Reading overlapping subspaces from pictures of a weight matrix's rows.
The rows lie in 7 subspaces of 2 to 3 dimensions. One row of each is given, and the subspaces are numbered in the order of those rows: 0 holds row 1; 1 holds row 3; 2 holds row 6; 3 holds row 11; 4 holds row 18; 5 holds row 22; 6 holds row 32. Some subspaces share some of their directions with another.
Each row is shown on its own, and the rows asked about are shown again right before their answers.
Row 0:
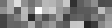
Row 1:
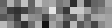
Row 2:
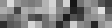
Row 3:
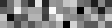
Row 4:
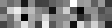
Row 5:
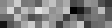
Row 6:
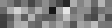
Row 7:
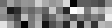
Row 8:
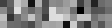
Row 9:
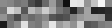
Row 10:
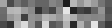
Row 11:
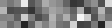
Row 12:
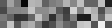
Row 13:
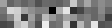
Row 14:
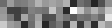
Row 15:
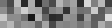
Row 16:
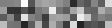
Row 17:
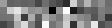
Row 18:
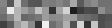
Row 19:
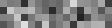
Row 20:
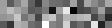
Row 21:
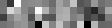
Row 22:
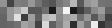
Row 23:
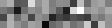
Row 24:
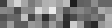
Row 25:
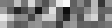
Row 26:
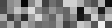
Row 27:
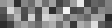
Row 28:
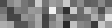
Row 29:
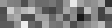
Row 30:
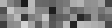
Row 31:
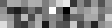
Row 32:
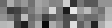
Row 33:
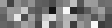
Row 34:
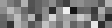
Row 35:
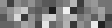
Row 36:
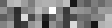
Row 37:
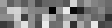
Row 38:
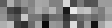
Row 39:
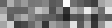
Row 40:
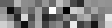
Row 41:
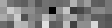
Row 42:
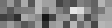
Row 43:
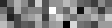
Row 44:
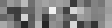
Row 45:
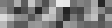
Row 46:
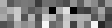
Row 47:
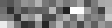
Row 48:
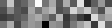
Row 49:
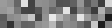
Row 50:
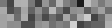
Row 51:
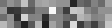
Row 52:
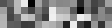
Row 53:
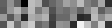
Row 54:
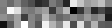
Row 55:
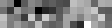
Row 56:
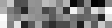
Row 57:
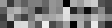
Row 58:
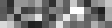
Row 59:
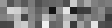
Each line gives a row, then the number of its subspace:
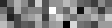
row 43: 1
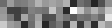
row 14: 5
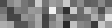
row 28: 1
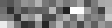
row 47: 4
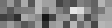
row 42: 2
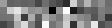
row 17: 2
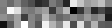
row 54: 5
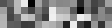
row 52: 1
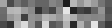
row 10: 6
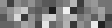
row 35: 5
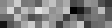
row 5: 4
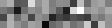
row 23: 1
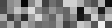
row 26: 1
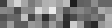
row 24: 4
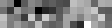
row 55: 4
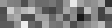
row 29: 3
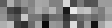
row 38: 6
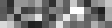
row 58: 4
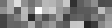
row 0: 4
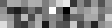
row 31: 2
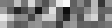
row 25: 2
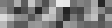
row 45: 2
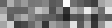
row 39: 6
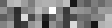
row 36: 4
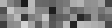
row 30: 1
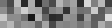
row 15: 0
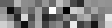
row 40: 0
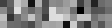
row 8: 1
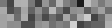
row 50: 0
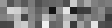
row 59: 6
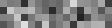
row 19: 3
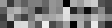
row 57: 6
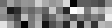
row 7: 5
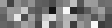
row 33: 5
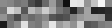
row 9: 5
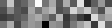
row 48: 0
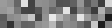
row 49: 0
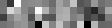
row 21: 4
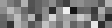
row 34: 0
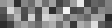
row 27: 0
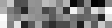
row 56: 5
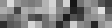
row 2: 4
